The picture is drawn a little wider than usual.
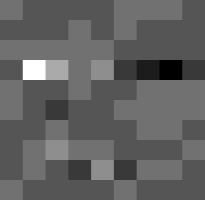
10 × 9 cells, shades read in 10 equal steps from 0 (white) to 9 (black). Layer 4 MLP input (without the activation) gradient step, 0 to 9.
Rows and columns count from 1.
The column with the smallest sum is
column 2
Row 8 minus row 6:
1 -1 -3 -1 -1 1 1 1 0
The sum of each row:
50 52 49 49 49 50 51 48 51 52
